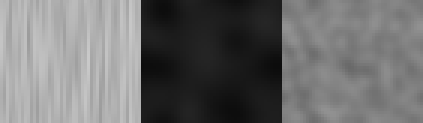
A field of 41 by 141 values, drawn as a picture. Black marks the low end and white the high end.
It is made of 1 by 3 panels. Panel 1,1: high, streaked downward, faint in contrast. Panel 1,2: very low, smooth, faint in contrast. Panel 1,3: middling, blotchy, faint in contrast.
